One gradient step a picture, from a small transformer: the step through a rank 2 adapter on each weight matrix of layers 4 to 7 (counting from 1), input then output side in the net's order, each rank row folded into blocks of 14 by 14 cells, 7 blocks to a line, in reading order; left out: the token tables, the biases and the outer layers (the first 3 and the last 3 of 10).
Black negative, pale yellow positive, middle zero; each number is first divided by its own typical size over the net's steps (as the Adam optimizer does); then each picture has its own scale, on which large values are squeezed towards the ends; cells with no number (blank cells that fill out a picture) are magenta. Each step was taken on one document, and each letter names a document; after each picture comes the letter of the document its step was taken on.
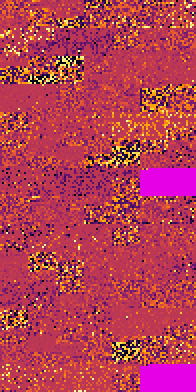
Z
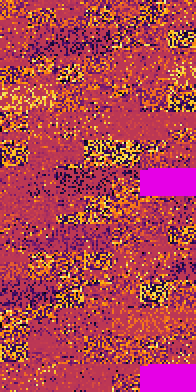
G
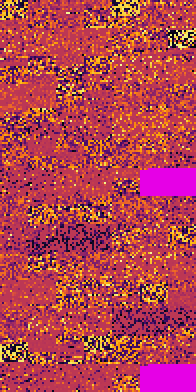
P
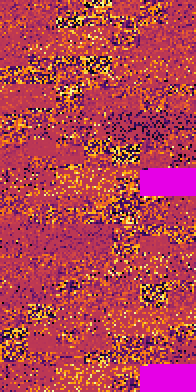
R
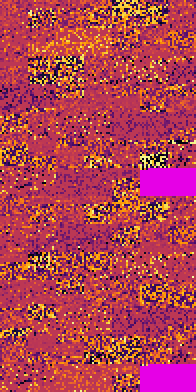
P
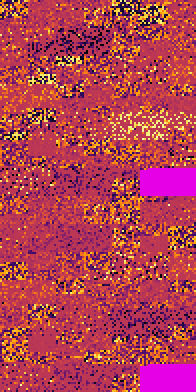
R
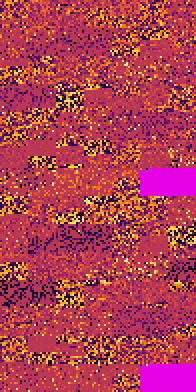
R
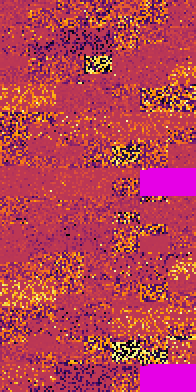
Z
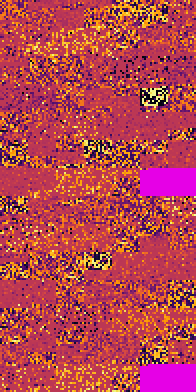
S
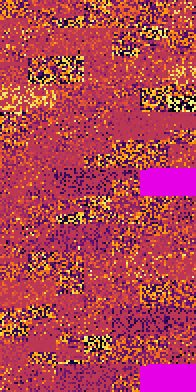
G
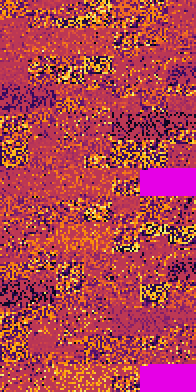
G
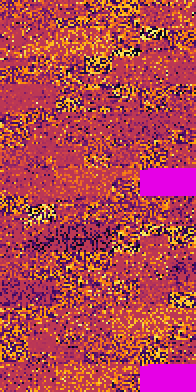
P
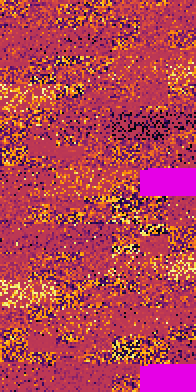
R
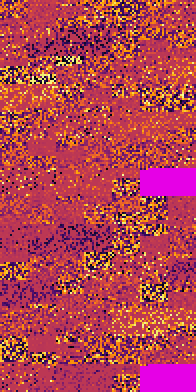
R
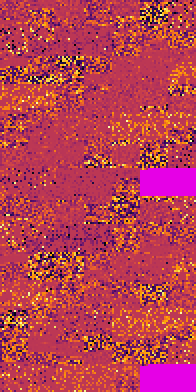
Z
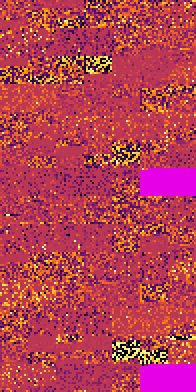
Z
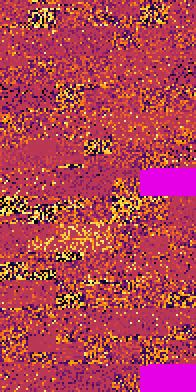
R
